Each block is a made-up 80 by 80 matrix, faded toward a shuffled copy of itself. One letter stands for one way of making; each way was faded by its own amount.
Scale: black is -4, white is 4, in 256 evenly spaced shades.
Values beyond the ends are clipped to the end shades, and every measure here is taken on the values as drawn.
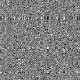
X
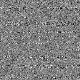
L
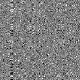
X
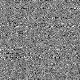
L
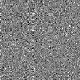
X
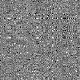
X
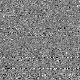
L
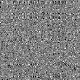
X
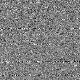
L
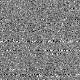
L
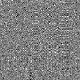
X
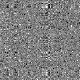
X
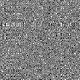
X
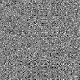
X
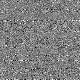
L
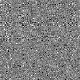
X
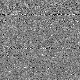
L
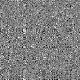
X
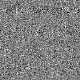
L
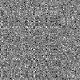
X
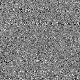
L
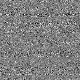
L
